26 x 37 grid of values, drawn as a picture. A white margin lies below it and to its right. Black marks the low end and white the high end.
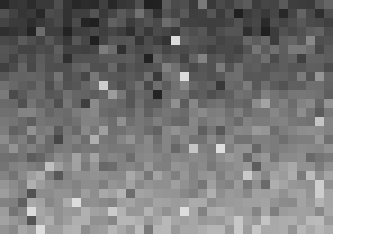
Odd rows or columns: none. Stripes: none. Grain: fine. Histogram: bell-shaped. Slope: up to the bottom. Ninth with the lowest average: top left.
